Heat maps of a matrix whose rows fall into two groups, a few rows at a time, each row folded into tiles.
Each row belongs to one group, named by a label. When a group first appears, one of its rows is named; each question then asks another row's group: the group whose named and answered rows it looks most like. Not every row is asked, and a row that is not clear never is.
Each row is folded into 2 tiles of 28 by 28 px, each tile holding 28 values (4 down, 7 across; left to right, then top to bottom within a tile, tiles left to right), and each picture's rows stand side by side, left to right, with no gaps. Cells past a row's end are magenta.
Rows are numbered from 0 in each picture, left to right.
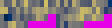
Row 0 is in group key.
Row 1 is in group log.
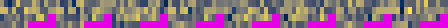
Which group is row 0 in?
key
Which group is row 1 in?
key
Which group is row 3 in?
key
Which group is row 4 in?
log
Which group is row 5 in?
log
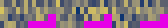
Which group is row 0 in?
key
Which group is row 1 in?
key
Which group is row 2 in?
key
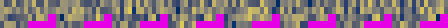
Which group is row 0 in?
key
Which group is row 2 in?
key
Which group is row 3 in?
key
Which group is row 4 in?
log
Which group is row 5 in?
log
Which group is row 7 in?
key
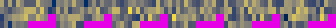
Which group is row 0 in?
log
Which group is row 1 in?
log
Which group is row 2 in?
key
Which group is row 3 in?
log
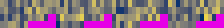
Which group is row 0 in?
key
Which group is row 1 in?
log
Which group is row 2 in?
log
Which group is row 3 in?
key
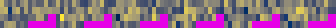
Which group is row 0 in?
key
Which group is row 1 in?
log
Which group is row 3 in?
log
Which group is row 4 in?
key
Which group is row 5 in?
log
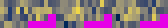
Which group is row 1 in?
log
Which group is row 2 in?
log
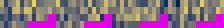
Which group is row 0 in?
key
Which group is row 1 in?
key
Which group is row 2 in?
log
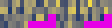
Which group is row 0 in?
key
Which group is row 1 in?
key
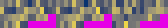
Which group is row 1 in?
log
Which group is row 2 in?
key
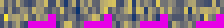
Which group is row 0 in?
log
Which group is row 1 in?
key
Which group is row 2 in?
key
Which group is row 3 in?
key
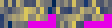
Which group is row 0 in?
log
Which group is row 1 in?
log
